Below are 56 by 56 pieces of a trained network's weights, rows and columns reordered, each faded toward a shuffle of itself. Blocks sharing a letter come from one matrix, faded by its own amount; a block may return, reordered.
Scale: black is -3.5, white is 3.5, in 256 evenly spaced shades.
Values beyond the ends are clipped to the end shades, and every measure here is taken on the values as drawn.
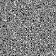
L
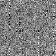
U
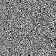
L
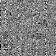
U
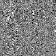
U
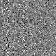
L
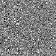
L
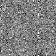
L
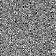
L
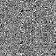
U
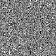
U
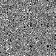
L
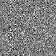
L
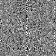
U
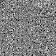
L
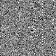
L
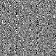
U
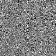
L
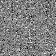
L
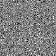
U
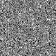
L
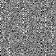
U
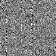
U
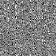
U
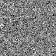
L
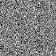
U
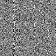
U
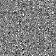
L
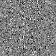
L
